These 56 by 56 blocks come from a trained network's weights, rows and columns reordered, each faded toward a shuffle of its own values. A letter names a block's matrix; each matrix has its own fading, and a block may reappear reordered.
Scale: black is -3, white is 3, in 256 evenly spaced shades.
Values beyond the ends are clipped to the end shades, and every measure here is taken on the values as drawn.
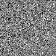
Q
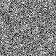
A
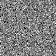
A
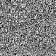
Q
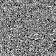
A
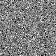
A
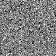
A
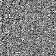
Q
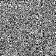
Q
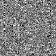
Q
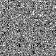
Q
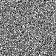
A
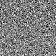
Q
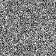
Q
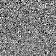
A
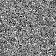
A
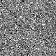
A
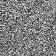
A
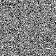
Q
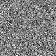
Q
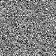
Q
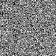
Q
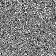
A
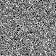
A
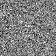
A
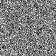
A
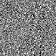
Q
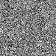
Q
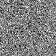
A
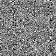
Q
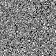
A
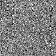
Q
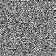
Q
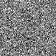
A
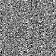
Q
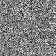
Q
